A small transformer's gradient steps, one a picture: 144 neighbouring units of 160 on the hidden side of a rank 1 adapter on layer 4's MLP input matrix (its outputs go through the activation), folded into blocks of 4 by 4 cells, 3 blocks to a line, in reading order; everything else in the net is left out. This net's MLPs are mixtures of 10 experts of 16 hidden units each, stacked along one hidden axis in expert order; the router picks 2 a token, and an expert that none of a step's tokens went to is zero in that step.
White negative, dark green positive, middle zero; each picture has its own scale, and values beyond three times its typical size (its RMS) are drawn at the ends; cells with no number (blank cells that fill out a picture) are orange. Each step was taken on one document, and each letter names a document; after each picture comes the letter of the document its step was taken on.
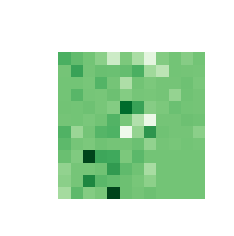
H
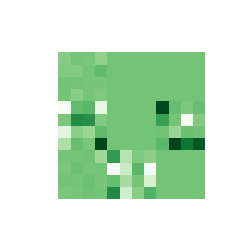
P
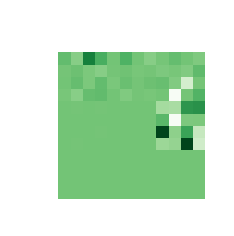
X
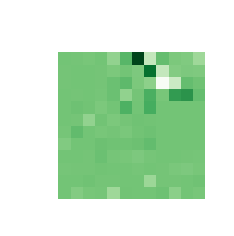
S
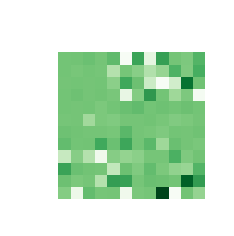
S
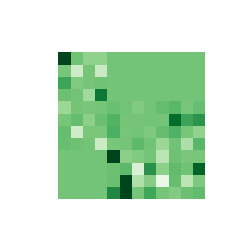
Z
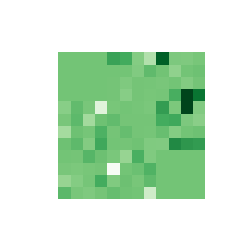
P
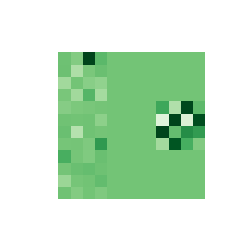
X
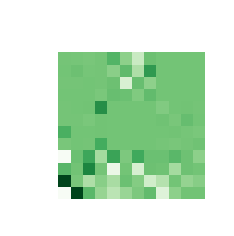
S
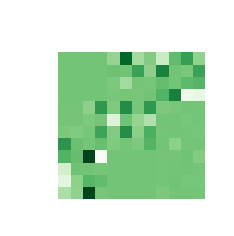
H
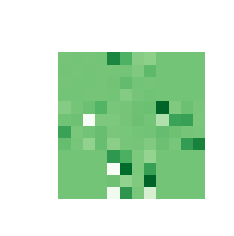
P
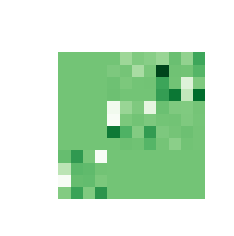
H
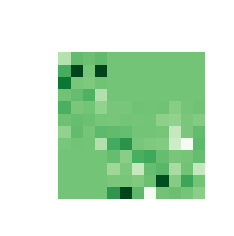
Z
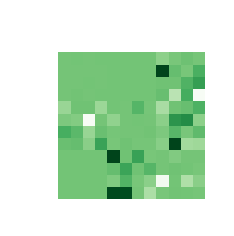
P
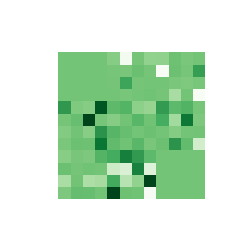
P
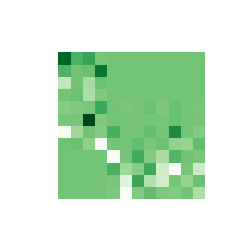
Z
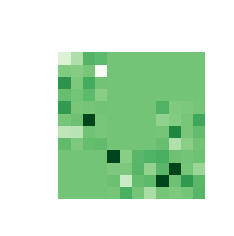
Z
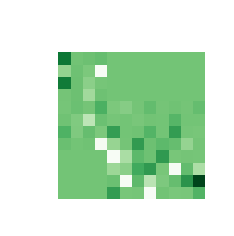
Z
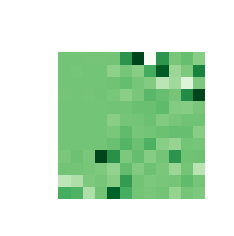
S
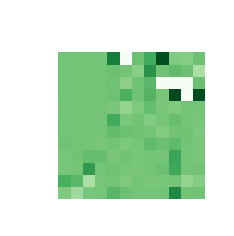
S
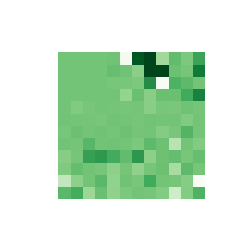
S
